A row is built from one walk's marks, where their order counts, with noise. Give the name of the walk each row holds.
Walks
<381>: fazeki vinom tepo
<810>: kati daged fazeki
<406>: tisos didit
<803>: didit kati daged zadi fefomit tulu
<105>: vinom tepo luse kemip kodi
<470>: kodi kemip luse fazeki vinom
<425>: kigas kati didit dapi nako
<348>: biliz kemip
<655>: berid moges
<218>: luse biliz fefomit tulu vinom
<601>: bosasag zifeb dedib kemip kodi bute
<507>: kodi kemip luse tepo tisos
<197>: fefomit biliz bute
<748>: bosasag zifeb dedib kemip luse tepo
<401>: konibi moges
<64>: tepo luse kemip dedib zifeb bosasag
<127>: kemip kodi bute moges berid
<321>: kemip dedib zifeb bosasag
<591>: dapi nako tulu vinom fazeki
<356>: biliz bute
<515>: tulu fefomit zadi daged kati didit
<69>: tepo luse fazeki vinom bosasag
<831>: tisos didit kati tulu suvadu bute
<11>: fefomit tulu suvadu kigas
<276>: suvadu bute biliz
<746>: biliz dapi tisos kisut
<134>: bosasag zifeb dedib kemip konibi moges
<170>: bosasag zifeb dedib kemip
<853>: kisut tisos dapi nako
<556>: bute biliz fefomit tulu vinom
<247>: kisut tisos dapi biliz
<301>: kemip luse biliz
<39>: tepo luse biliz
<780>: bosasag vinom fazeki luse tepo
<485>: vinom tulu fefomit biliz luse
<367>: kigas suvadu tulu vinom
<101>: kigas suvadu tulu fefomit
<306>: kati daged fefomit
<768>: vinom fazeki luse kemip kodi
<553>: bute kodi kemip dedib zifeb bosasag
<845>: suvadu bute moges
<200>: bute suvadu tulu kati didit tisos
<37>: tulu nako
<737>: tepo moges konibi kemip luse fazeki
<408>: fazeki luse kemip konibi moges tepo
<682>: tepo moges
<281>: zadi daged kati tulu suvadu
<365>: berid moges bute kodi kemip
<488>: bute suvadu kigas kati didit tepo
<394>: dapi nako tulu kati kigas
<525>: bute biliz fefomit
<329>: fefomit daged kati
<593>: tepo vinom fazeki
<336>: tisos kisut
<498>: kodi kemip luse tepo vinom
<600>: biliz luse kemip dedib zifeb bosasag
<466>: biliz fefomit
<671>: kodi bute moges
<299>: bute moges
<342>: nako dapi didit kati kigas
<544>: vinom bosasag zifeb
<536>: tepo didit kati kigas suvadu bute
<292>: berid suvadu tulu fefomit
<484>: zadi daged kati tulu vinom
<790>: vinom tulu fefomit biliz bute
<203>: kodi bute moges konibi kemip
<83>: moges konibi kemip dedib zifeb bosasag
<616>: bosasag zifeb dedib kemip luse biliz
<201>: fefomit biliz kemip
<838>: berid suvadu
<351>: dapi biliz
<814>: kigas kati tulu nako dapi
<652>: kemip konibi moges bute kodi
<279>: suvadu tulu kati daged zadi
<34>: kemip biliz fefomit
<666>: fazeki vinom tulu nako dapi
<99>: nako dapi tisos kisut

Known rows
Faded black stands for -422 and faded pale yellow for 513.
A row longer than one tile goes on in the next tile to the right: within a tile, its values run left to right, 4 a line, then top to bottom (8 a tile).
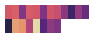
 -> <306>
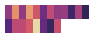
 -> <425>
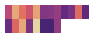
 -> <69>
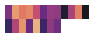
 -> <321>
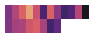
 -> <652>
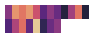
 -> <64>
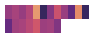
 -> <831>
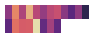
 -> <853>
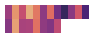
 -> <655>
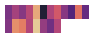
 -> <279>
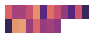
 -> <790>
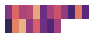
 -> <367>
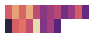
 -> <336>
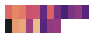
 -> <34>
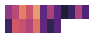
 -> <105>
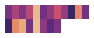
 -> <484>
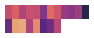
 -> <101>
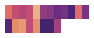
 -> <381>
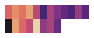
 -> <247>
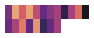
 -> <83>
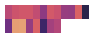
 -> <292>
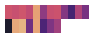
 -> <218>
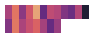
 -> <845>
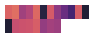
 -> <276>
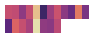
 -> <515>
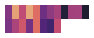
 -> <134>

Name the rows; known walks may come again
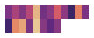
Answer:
<484>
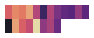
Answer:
<247>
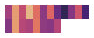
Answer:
<655>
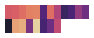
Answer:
<485>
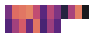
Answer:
<553>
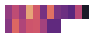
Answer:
<671>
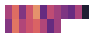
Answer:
<845>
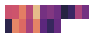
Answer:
<498>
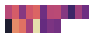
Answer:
<329>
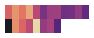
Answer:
<746>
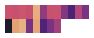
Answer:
<218>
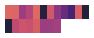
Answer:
<276>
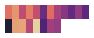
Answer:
<466>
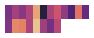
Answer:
<279>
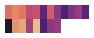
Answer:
<34>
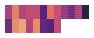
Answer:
<11>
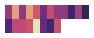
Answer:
<425>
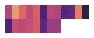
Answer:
<838>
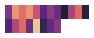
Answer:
<64>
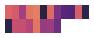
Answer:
<356>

